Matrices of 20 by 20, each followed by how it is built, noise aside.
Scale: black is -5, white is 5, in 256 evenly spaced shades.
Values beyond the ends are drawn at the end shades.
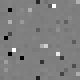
sparse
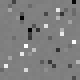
sparse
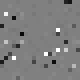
sparse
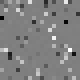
sparse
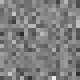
low rank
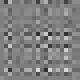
low rank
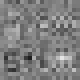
low rank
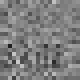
low rank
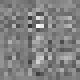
low rank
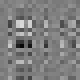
low rank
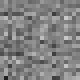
low rank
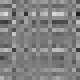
low rank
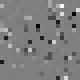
sparse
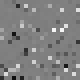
sparse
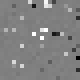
sparse
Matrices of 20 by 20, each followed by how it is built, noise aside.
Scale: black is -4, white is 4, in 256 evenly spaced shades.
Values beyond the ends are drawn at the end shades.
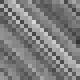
Toeplitz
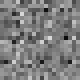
low rank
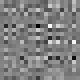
low rank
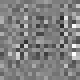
low rank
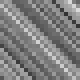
Toeplitz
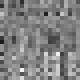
low rank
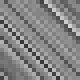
Toeplitz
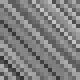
Toeplitz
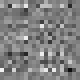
low rank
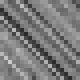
Toeplitz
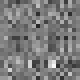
low rank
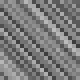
Toeplitz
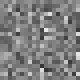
low rank
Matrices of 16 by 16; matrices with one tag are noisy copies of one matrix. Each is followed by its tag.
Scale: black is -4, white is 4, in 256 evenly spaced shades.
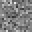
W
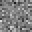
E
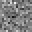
W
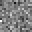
E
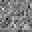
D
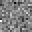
E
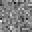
E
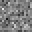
D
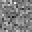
W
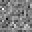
D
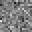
E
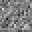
D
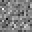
D
